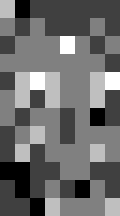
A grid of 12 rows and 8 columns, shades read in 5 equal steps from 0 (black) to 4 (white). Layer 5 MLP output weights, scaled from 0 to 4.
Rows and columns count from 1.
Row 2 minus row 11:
1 1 1 -1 0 1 0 0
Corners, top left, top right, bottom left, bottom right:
3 1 1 3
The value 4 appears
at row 3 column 5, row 5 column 3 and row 5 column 8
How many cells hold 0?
7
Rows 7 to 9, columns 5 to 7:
1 2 0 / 1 2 2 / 2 2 3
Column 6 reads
1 1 2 2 2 2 2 2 2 2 0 2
